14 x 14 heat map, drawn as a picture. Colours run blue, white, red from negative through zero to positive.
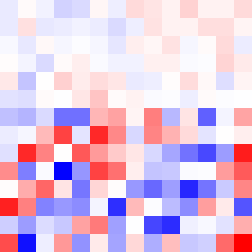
No overall slope runs across the table. The halves do not mirror each other. A horizontal seam about 40% of the way down splits the table, and the top part is calmer.
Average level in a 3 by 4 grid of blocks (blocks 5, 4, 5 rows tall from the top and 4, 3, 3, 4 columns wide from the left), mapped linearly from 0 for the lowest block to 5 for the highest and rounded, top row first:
2 2 3 3 | 3 5 3 2 | 2 2 0 3
